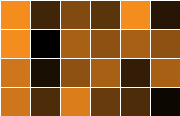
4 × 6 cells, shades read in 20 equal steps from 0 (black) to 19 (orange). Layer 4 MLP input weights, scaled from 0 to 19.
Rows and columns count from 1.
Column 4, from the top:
7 11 13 8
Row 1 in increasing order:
3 5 7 10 19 19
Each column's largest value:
19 6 17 13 19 13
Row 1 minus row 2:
0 5 -3 -4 6 -8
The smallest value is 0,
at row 2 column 2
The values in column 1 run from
16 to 19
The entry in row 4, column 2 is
6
